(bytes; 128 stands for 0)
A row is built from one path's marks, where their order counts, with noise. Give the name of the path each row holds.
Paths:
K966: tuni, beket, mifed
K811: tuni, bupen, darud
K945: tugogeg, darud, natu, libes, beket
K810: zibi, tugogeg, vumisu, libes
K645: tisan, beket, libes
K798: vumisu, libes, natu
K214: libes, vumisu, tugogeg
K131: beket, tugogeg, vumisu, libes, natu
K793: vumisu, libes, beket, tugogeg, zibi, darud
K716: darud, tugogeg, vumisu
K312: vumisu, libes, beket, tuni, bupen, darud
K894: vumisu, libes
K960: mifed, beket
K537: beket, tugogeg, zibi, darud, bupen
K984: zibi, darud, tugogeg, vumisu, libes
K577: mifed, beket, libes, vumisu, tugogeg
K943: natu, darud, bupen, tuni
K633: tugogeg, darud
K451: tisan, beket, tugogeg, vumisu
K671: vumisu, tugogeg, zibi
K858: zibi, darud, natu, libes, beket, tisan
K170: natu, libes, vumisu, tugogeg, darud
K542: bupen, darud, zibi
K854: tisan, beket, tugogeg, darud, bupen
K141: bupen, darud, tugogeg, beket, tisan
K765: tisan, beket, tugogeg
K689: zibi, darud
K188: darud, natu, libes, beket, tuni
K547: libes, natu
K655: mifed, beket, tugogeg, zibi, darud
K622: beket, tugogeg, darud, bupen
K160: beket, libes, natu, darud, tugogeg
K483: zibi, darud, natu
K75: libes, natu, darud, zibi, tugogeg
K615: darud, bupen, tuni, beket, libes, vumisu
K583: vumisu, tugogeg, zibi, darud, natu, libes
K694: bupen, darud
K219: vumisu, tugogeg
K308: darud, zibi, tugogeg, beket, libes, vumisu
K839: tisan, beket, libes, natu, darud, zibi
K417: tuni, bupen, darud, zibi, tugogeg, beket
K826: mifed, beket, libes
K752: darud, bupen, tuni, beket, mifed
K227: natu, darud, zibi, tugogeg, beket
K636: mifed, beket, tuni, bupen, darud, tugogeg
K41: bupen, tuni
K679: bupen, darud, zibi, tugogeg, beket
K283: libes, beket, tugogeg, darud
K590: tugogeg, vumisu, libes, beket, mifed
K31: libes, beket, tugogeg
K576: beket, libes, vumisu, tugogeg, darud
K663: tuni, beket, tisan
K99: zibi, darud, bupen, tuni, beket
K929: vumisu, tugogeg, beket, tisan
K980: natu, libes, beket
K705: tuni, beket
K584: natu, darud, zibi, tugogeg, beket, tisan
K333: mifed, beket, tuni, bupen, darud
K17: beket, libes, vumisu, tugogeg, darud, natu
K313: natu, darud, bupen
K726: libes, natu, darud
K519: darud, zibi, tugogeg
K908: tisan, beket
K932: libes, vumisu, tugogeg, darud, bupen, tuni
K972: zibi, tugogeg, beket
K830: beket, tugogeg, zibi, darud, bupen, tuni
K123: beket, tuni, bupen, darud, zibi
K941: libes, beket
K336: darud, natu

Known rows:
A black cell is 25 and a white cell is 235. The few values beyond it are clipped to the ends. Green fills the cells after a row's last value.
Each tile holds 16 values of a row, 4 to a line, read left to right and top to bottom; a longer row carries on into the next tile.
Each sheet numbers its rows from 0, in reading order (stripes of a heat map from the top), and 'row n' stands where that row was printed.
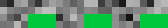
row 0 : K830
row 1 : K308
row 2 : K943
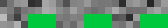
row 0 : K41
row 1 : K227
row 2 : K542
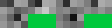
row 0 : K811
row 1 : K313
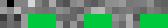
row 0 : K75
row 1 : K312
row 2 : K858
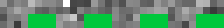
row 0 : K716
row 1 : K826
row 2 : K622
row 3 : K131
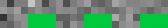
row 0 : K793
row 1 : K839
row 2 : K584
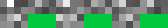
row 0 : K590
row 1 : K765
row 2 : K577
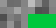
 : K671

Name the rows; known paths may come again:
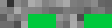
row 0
K160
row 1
K858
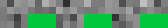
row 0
K336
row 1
K519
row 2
K793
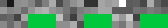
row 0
K932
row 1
K41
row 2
K645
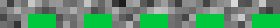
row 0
K17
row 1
K671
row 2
K830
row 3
K537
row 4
K577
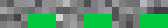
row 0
K689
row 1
K141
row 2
K798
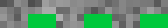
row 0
K636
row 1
K584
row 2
K615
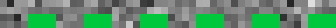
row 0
K483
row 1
K894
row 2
K99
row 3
K576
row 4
K839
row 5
K170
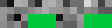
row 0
K943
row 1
K984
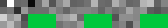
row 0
K966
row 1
K31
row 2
K214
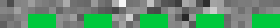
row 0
K227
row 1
K980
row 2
K451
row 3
K811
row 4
K655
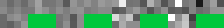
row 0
K283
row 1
K633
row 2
K765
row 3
K663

